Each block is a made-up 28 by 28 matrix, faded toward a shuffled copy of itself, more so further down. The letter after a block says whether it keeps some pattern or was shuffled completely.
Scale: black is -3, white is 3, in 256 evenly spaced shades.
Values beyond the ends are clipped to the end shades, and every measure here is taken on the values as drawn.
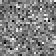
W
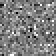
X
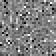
W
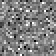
X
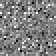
W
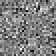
X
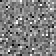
W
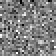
W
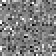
X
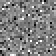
W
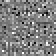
X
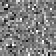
W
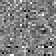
X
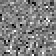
W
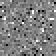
W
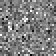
X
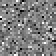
W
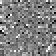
X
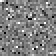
W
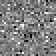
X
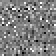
X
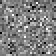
X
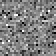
W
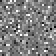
W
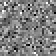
X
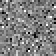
W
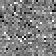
X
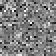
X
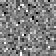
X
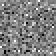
X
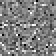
X
